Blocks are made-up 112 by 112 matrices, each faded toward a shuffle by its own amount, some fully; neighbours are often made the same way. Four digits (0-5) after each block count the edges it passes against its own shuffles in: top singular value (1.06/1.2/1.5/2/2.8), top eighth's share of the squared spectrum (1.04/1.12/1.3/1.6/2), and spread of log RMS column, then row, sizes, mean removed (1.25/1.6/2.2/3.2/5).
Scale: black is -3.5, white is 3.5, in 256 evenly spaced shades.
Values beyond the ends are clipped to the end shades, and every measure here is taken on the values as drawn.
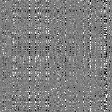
5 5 4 2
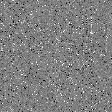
3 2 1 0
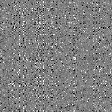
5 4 3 2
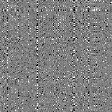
5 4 3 2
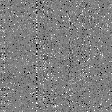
4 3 2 1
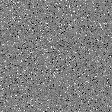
1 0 0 0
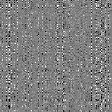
5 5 4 3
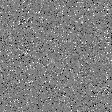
2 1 1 0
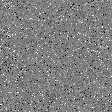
1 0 0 0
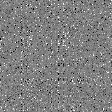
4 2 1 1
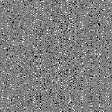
4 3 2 1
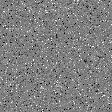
2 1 1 0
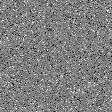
1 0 0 0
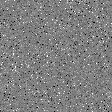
0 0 0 0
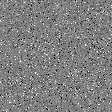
2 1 0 0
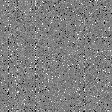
4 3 2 0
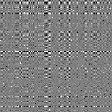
5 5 4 4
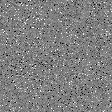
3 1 0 0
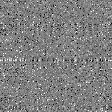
4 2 1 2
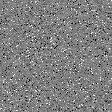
3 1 0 0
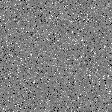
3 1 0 0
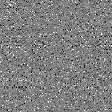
4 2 1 1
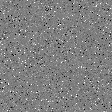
0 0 0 0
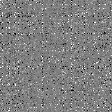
2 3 3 2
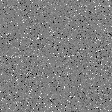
1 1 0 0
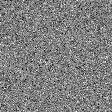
0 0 0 0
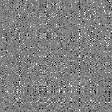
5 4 3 2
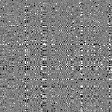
5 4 3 3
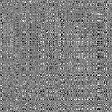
5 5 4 3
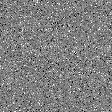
3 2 0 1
